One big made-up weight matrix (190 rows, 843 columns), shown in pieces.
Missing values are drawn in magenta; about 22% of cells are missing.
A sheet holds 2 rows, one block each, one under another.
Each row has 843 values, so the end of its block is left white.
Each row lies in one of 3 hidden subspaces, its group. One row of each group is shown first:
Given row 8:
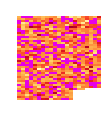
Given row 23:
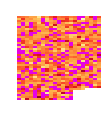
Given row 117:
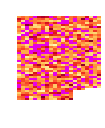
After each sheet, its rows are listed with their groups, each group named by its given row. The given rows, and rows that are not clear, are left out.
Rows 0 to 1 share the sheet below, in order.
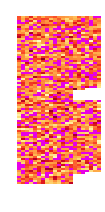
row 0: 23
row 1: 117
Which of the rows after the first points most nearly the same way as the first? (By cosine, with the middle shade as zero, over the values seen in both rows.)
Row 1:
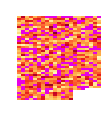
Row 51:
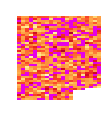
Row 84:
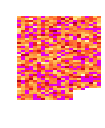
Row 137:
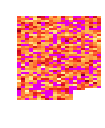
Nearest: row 84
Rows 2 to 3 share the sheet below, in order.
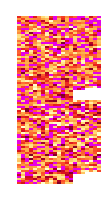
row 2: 8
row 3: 8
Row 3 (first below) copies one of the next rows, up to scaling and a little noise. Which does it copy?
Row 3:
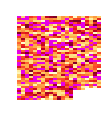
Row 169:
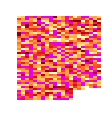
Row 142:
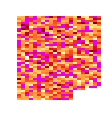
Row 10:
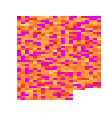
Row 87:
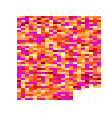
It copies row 169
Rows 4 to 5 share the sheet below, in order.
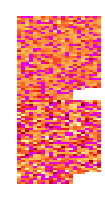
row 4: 23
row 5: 8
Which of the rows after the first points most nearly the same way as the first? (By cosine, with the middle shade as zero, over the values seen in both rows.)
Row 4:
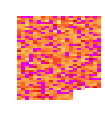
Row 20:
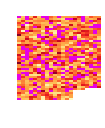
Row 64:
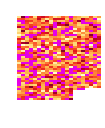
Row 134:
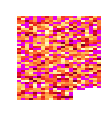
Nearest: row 20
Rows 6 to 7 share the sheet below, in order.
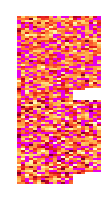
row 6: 117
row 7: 117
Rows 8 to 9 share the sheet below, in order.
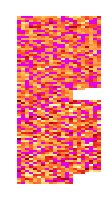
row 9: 8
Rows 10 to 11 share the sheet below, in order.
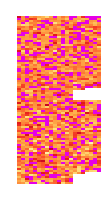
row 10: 8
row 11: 23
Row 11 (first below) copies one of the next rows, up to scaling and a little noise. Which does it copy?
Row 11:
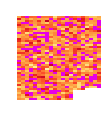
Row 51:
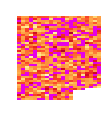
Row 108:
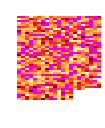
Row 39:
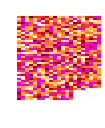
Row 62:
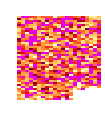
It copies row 62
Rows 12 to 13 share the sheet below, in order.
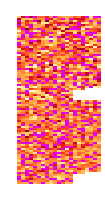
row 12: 23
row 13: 8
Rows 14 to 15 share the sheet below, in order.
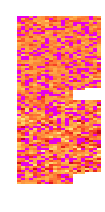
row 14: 8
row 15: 8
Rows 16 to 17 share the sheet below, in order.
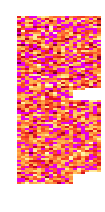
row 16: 117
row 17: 23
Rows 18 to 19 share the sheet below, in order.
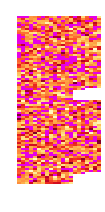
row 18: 8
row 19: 117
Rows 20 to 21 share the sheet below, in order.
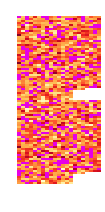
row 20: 117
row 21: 117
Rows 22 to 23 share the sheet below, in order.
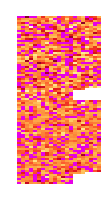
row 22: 8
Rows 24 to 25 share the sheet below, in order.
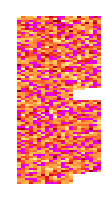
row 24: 8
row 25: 117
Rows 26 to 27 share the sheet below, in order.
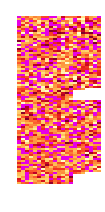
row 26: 23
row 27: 8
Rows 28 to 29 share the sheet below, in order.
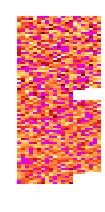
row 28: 117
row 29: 117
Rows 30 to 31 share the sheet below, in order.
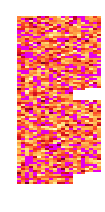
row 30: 117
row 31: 117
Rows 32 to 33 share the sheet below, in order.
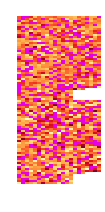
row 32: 23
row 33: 8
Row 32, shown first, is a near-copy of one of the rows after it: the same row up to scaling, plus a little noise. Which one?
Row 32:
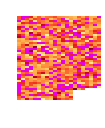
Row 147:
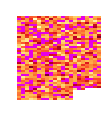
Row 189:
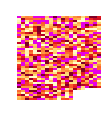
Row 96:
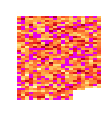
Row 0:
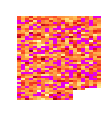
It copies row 0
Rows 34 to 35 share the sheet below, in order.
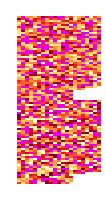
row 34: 117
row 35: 117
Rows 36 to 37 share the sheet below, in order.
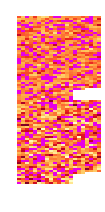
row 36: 117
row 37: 23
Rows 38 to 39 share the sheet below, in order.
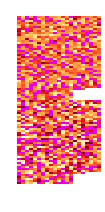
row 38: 117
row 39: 23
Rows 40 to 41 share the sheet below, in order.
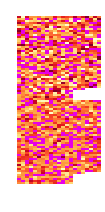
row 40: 117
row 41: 117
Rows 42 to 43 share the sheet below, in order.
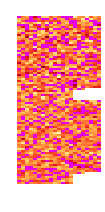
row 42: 117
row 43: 8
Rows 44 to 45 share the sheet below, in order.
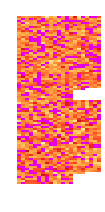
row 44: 8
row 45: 23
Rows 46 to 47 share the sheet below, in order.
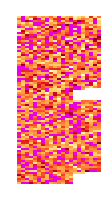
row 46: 117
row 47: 8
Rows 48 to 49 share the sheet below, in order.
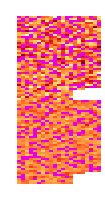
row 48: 8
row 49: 117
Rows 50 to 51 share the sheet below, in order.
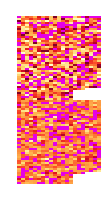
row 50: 23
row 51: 23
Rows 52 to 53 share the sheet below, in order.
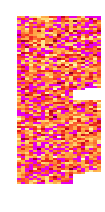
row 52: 23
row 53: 117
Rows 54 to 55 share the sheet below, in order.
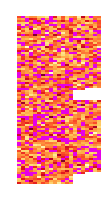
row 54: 8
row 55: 8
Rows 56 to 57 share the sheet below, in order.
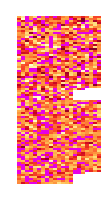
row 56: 23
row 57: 23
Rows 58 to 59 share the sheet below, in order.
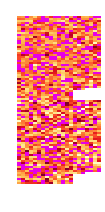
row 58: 8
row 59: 23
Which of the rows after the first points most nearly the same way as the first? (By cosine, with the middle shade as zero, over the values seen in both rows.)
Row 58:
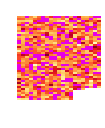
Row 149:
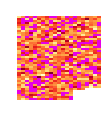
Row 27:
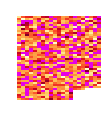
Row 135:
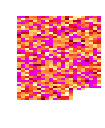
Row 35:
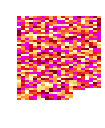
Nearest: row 27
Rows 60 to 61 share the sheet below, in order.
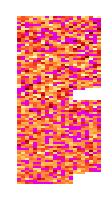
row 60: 23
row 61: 8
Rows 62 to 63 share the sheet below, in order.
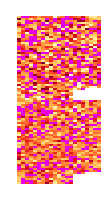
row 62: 23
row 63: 23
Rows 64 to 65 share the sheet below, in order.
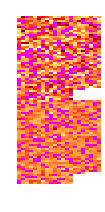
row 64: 117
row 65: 117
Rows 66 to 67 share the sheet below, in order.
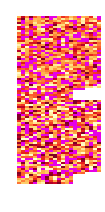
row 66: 23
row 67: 117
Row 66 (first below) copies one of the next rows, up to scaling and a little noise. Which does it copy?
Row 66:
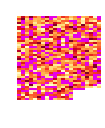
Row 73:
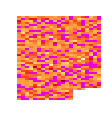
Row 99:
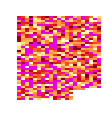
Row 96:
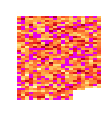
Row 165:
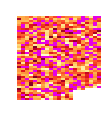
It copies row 96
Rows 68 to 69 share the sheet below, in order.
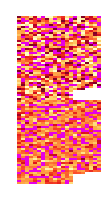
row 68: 8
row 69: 117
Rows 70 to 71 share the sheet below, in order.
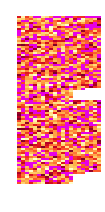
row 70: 117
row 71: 117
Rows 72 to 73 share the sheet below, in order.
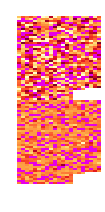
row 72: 117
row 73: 23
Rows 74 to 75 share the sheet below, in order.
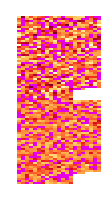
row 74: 117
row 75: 117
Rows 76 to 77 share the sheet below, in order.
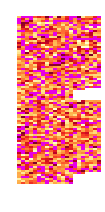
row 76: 8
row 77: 23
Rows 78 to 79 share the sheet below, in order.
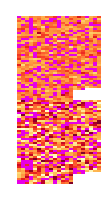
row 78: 8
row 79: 117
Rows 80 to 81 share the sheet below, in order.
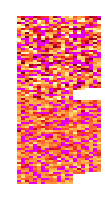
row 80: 23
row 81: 8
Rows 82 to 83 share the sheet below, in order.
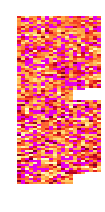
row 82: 8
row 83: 23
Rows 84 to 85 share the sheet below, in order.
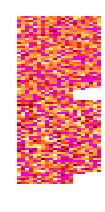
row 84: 117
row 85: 8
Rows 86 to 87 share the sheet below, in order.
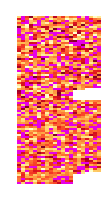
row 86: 23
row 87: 8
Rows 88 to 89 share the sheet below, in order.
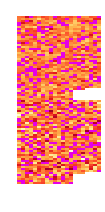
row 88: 8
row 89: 117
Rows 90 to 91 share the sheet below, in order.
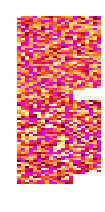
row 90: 8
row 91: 8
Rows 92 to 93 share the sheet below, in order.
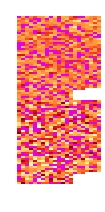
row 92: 8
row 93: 23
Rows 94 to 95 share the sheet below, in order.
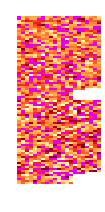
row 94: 23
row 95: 8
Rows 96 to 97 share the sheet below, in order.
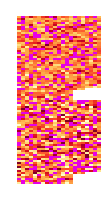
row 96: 23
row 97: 8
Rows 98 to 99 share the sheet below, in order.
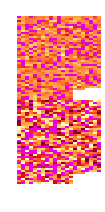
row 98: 8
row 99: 23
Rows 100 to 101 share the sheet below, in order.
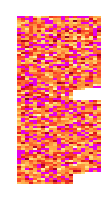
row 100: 23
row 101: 8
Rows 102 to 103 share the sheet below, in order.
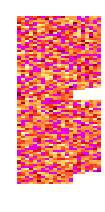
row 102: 23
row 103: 23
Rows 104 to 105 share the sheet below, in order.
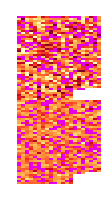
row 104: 23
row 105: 23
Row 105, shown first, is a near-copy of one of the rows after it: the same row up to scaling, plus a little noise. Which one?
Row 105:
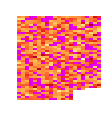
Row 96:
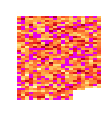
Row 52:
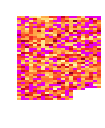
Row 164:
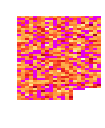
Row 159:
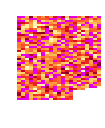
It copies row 164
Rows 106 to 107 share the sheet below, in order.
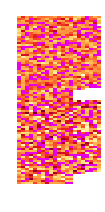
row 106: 117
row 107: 8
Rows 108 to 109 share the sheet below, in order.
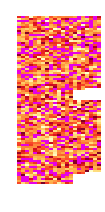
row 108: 23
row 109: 8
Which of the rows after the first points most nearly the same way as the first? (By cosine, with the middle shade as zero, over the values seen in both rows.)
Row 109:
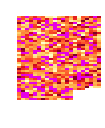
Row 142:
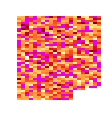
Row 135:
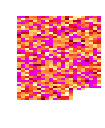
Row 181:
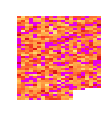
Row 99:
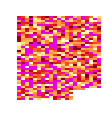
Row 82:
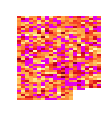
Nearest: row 135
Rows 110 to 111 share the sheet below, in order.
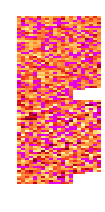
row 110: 23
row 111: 8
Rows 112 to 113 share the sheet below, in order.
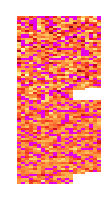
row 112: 23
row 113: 117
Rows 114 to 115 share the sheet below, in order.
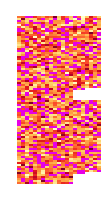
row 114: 23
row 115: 117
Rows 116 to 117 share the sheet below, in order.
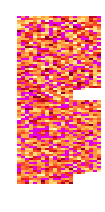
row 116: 23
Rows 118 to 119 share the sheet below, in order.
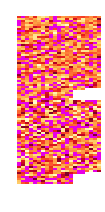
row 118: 117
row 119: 117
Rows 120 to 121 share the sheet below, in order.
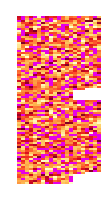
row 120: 8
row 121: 117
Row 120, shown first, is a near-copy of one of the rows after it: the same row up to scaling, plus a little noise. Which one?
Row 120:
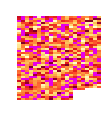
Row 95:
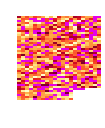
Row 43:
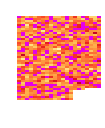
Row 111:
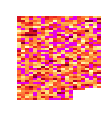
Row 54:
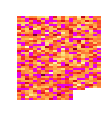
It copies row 111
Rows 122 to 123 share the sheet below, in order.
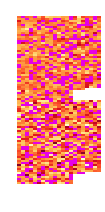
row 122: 8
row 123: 117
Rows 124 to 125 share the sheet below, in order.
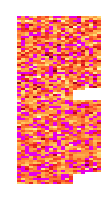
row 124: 8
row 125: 8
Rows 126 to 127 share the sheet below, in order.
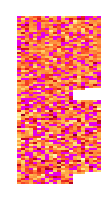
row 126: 23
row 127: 117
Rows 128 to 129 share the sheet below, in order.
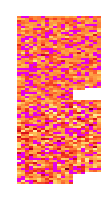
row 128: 23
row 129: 23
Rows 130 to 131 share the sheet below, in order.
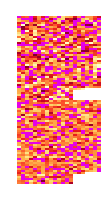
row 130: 23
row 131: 117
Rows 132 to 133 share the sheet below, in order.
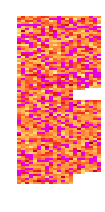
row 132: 117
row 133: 23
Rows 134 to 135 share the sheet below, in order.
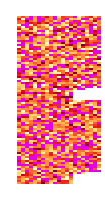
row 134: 8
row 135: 8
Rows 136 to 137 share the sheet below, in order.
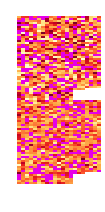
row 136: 23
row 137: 117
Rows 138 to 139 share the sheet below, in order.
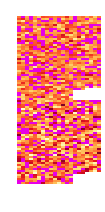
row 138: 23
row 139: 8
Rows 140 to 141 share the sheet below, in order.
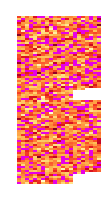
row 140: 117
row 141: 117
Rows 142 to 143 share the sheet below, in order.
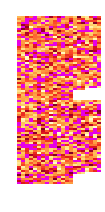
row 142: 8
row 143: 8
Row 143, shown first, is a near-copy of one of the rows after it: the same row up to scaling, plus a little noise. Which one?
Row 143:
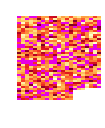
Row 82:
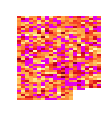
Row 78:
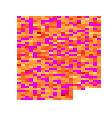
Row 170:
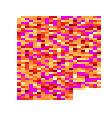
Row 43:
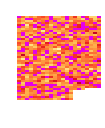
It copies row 170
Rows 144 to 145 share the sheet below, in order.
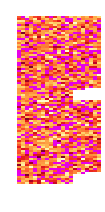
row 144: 23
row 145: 117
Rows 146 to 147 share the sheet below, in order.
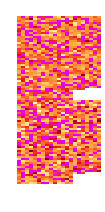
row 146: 117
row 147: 23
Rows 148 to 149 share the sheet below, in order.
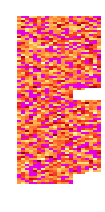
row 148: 23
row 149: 8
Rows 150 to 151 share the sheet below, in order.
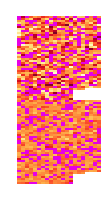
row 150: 117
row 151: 8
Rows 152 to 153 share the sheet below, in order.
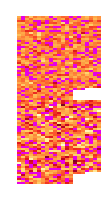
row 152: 23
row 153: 8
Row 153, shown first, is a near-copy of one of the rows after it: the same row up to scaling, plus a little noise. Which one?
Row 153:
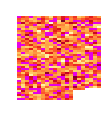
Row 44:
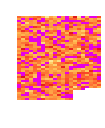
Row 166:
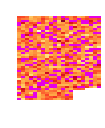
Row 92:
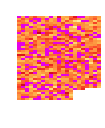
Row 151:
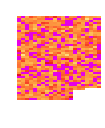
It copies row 166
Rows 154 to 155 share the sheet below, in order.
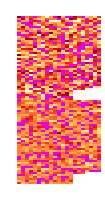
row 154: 8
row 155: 8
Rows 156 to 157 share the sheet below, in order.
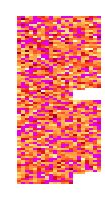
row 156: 23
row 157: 117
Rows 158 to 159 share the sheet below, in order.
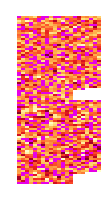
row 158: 8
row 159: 23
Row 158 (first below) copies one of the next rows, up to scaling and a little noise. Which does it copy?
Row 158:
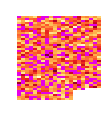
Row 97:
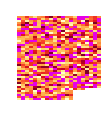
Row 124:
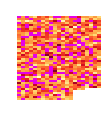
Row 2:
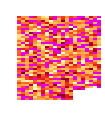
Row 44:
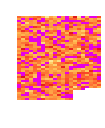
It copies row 124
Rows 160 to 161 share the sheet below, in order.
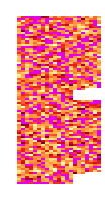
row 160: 117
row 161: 23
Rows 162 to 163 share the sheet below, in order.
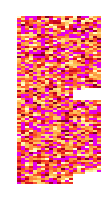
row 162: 8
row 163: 23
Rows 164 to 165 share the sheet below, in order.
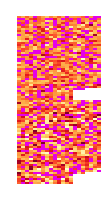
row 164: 23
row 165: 23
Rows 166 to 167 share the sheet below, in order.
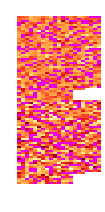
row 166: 8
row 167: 117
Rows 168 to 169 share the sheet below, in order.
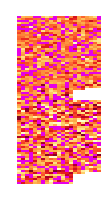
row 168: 8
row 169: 8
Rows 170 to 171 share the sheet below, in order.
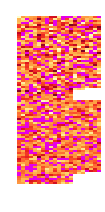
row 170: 8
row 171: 117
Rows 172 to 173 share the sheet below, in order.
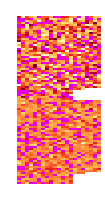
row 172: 23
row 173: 23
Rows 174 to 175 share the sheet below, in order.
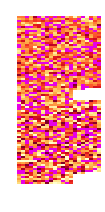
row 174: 117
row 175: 23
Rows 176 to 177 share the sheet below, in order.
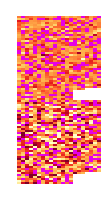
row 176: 23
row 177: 23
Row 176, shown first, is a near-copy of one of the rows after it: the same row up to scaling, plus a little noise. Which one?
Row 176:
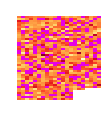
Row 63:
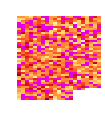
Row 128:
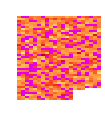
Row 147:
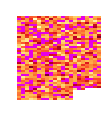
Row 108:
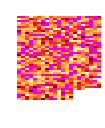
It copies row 128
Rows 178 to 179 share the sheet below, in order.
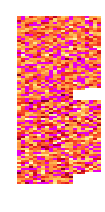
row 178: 8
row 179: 117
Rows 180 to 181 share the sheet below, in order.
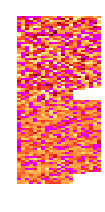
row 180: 117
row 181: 117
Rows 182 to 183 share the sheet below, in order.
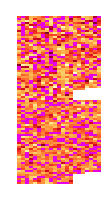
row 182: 8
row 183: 23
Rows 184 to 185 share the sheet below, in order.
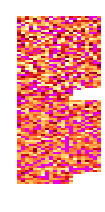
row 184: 23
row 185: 23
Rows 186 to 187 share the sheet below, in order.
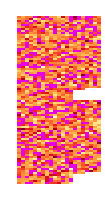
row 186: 117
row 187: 117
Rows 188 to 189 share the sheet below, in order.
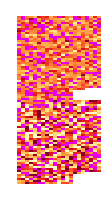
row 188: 117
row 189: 23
